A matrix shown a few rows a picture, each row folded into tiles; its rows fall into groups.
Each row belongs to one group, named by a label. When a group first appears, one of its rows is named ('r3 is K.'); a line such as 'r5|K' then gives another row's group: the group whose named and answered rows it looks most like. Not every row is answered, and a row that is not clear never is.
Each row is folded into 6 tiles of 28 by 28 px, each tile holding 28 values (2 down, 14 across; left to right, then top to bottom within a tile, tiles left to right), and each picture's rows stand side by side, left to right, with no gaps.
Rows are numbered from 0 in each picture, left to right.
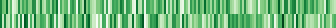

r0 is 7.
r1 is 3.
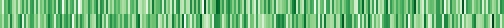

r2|3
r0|3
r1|3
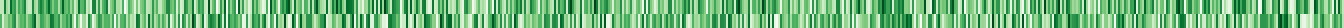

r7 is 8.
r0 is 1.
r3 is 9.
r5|1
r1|7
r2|8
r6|3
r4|9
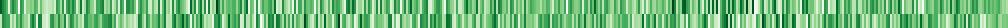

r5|3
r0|8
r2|8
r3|9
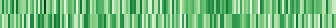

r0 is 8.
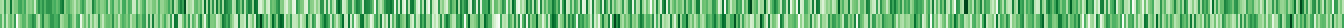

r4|9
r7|3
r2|7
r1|8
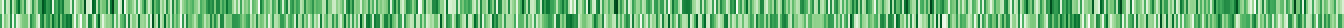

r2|8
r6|1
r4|8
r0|1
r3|1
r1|1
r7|1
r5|9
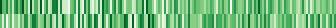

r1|9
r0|7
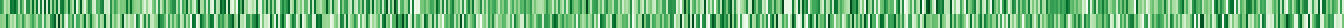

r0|8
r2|3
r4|8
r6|1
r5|8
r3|9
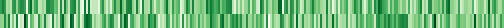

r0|7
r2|1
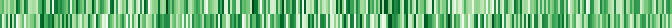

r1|7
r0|9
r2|8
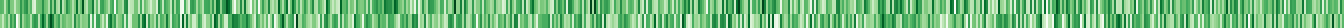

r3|9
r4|9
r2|1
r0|9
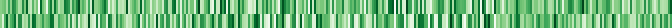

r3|9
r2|7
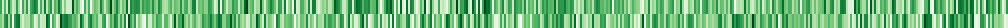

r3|1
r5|7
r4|3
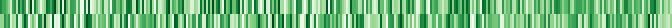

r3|7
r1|8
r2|7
